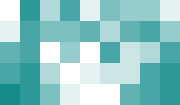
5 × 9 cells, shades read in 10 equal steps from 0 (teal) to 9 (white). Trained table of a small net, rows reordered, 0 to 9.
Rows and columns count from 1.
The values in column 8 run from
2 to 6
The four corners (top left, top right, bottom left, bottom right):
9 8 0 1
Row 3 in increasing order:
2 2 2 3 5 6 7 9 9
